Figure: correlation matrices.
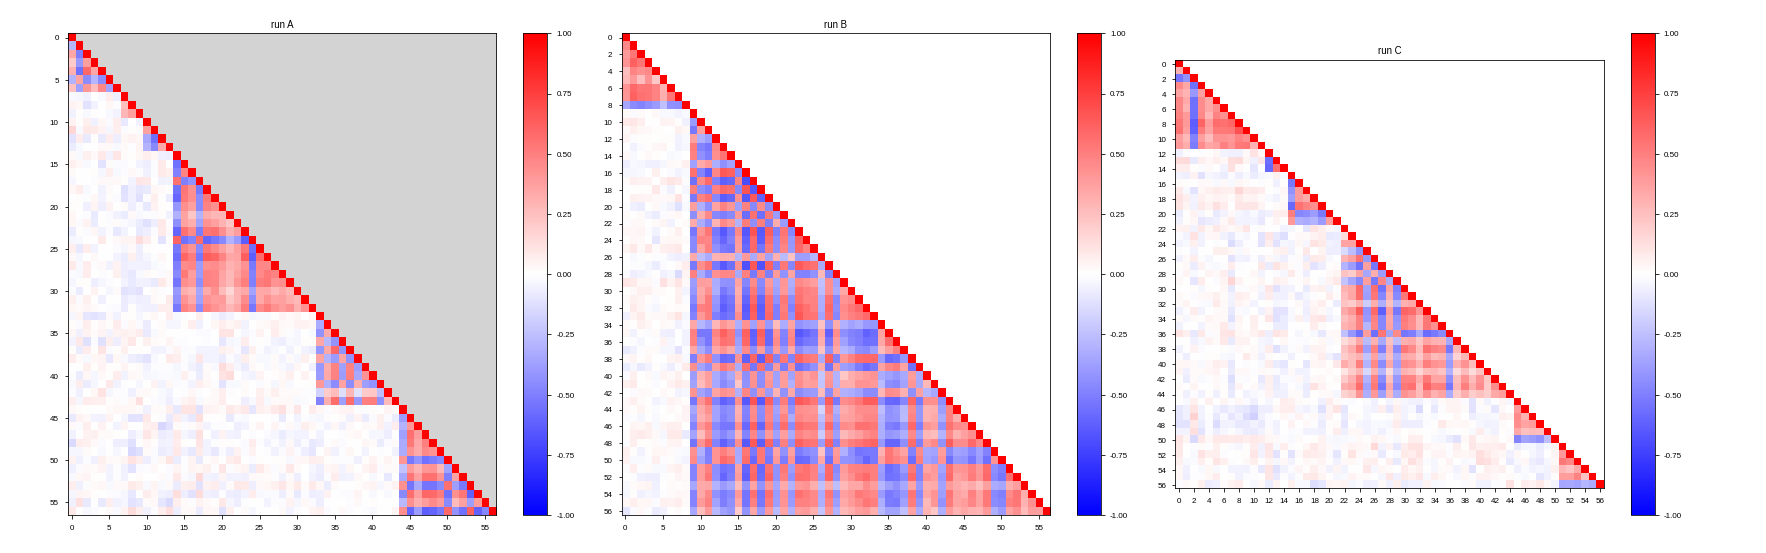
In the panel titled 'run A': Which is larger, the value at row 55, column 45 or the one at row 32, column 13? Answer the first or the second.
the first
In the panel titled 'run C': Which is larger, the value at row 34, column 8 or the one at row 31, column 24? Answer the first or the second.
the second
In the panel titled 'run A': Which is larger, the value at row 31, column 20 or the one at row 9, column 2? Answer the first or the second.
the first
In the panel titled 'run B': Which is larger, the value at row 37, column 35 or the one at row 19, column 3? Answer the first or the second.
the first
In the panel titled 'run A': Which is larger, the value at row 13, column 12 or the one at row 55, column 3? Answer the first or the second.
the first
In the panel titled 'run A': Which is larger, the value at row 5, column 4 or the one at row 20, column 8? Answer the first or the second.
the second
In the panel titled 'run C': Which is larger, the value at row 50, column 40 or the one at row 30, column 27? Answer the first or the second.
the first
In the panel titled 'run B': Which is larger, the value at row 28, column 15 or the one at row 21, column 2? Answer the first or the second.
the second
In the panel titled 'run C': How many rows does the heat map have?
57
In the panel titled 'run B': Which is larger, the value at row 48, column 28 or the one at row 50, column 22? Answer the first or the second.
the second
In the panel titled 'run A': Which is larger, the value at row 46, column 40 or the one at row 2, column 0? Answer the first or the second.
the second
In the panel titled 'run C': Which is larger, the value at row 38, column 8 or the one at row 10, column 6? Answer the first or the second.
the second
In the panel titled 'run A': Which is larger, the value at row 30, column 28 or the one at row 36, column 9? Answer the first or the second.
the first
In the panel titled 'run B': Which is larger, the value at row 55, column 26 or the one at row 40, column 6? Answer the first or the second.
the second
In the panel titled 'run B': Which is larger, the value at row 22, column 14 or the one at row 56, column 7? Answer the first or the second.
the first
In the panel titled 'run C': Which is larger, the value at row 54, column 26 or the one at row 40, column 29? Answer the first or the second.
the first
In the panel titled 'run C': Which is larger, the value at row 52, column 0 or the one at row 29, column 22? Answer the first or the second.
the first
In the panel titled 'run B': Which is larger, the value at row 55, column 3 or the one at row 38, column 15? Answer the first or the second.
the second
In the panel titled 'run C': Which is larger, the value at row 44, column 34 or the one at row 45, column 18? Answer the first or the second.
the first
